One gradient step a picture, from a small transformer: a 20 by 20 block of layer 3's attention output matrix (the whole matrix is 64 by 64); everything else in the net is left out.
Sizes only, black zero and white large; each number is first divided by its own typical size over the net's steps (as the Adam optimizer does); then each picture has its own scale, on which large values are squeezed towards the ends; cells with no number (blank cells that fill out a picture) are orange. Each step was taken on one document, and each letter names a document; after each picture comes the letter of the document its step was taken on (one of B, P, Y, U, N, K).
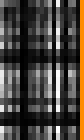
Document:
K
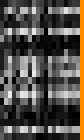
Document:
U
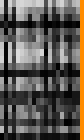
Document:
U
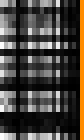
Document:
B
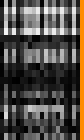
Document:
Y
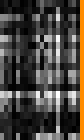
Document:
K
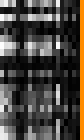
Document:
B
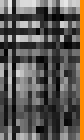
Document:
U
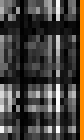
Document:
K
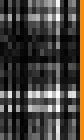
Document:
K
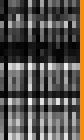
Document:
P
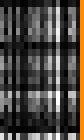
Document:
K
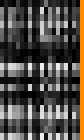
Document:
P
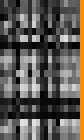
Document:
U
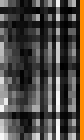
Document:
K
